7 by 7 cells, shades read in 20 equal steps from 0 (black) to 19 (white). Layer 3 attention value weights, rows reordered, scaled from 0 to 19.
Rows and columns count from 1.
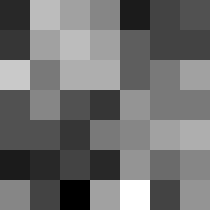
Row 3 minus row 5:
9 3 9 4 -3 -3 -1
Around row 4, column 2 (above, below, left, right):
9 6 6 6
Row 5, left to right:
6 6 4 9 10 12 13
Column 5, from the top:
2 7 7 11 10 11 19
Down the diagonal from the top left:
3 12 13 4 10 8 11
